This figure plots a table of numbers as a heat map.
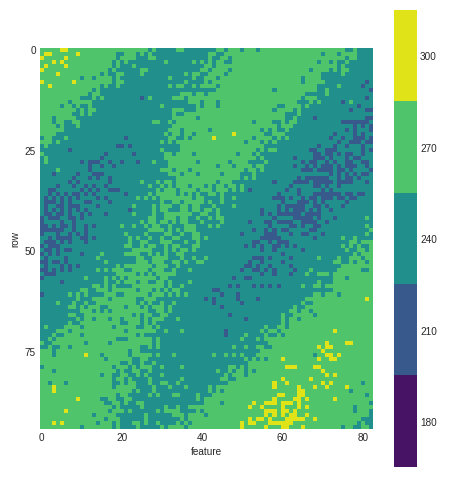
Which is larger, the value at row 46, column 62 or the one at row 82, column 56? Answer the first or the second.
the second
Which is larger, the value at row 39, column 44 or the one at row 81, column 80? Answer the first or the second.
the second
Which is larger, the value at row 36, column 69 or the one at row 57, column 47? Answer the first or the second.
the second
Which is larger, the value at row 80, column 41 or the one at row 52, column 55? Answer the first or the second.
the first
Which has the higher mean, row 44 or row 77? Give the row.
77
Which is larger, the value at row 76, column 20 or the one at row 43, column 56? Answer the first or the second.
the first
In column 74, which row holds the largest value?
76
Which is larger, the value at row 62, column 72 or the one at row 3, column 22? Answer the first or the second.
the first
